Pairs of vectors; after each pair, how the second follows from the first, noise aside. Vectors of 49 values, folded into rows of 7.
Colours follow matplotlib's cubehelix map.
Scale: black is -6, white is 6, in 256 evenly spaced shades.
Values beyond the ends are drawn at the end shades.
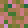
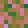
copied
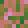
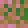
shuffled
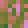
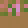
partly zeroed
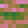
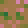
partly zeroed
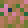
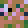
scaled up
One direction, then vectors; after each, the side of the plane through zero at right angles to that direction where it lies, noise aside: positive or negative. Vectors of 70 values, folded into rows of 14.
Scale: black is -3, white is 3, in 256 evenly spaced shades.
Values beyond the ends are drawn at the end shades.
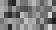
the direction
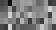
negative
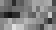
positive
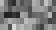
positive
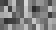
negative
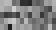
positive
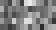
positive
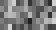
negative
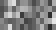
negative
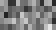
positive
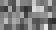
positive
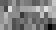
negative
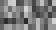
negative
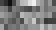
positive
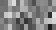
negative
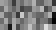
positive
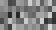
positive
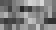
positive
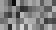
positive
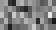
positive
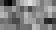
positive
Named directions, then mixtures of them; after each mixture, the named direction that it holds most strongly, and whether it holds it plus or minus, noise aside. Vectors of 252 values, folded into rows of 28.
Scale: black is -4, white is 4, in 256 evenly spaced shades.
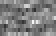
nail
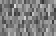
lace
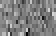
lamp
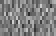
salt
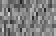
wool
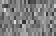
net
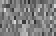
net, plus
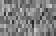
salt, minus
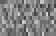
lace, minus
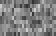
nail, minus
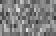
nail, minus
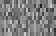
salt, minus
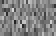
net, minus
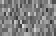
salt, minus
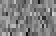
lamp, plus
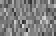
net, plus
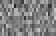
lace, minus
